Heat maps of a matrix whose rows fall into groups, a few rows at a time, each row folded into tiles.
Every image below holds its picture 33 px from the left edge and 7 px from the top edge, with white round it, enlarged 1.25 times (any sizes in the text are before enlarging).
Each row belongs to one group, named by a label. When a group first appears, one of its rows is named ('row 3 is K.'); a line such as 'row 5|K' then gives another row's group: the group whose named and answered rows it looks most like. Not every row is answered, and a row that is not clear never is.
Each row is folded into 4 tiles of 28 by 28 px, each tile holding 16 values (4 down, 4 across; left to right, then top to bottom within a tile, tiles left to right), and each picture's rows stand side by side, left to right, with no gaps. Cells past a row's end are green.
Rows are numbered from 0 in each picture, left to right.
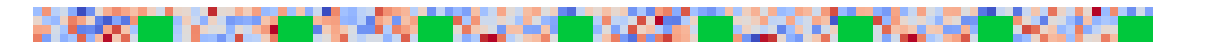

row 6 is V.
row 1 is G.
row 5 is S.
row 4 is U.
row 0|U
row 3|V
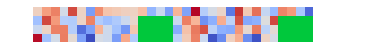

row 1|G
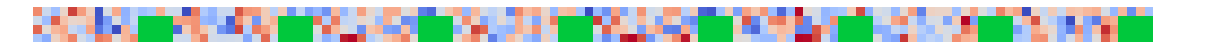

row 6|S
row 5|U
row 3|G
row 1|G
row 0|V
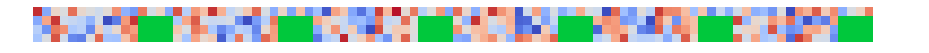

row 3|V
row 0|G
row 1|G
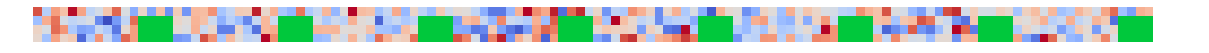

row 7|S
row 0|G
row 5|S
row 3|U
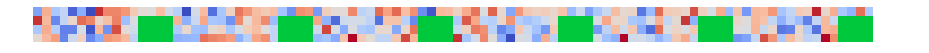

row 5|S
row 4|S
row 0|U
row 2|S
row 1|S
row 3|G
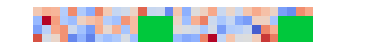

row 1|S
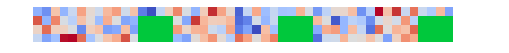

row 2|S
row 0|V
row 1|V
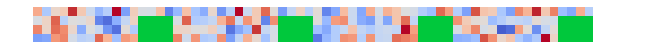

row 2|S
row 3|S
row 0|V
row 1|U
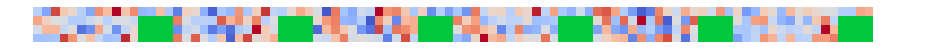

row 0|S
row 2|G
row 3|V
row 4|U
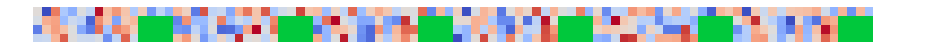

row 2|G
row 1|U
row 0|G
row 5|G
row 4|V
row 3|S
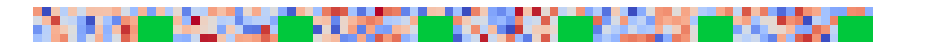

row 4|S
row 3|S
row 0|G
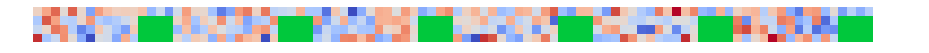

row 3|S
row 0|G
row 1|U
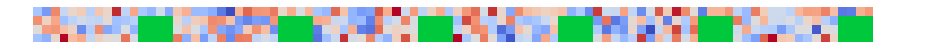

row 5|S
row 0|V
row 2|S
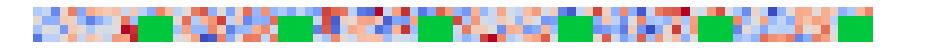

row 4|U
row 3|V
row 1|U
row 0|S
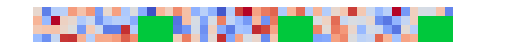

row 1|U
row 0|V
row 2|V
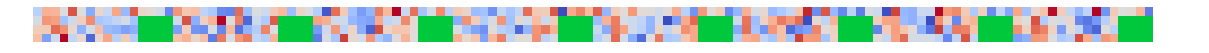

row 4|G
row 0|V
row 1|U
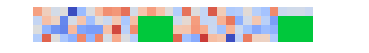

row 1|V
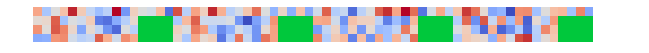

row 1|G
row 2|U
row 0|V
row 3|U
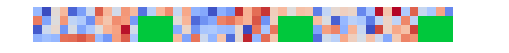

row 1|U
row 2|S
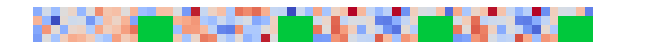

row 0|S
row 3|V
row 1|G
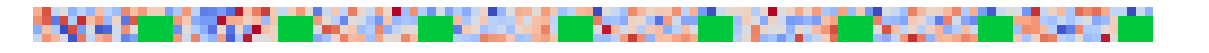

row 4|V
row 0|U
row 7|G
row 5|G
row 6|V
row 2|V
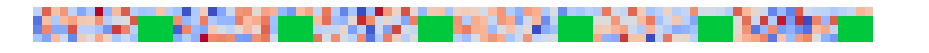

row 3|V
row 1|S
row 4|V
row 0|U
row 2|U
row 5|U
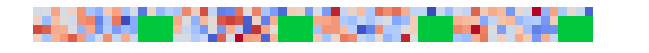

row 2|G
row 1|U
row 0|V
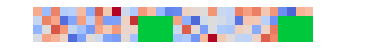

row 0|G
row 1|S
